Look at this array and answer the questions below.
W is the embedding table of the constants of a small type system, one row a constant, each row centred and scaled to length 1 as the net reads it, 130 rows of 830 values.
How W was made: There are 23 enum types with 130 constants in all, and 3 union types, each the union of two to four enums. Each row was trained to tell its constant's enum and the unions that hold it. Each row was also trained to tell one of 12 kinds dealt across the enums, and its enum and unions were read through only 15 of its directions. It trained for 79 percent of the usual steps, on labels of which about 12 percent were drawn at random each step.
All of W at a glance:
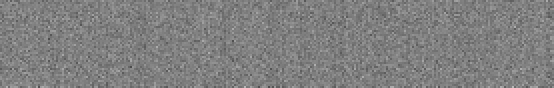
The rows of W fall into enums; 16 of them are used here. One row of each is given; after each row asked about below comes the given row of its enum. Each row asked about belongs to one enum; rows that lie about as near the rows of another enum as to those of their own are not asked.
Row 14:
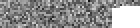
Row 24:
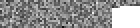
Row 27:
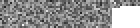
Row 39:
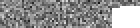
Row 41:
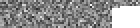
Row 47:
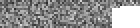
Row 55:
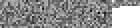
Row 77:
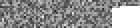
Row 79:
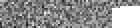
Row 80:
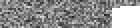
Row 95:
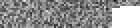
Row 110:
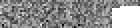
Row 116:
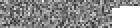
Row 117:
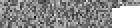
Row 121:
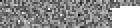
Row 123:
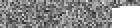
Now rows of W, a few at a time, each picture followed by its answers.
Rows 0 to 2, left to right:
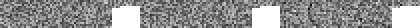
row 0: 80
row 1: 80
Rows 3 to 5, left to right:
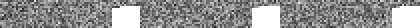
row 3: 116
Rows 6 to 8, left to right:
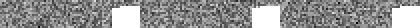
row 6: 39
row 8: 116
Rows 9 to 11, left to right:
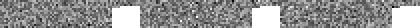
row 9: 47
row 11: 14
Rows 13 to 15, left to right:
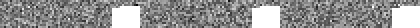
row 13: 77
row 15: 39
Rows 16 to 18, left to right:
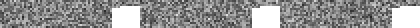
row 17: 117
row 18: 24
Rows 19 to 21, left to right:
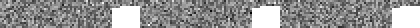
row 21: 27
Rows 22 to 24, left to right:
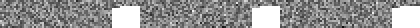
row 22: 121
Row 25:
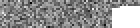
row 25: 24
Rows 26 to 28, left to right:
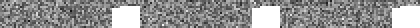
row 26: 24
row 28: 117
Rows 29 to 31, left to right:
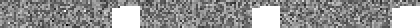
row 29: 110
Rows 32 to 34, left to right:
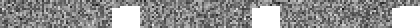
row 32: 79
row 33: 95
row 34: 123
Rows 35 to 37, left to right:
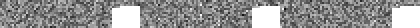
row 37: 77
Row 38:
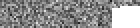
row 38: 79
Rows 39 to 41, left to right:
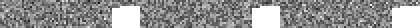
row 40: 39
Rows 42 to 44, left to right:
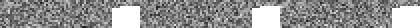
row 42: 24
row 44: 110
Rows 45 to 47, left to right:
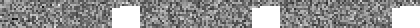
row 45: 123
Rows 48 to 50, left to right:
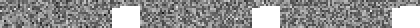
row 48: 121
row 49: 123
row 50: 117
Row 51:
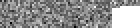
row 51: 27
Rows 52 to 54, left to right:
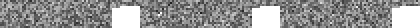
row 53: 116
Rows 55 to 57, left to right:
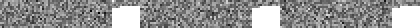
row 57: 41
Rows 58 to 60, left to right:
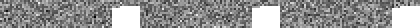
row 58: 77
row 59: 77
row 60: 80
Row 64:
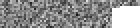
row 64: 27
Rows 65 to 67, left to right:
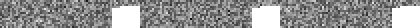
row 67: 39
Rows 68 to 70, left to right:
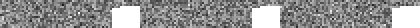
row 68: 110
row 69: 117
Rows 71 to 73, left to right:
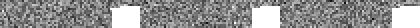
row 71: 24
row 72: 27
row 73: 77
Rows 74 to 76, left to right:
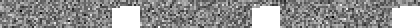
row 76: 41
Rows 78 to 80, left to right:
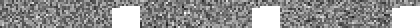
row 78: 123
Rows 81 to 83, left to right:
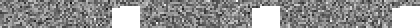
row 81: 80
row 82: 116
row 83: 39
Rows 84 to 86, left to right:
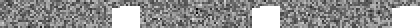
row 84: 14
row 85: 117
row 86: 14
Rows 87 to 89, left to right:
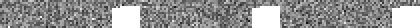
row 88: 123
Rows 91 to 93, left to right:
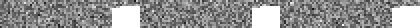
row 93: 24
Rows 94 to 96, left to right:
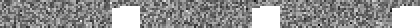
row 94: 27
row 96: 110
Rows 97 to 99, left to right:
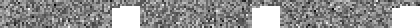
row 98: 55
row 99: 116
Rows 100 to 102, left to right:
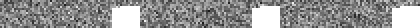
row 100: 47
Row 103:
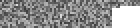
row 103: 121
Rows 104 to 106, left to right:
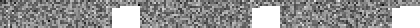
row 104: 41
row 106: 41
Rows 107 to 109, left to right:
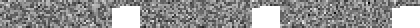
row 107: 14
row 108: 27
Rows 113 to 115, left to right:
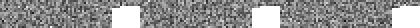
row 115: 80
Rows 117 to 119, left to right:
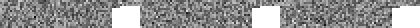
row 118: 39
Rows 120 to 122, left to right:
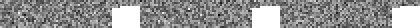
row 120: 41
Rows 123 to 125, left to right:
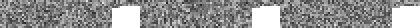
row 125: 77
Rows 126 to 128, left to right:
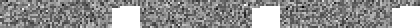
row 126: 14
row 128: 116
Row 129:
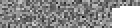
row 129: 110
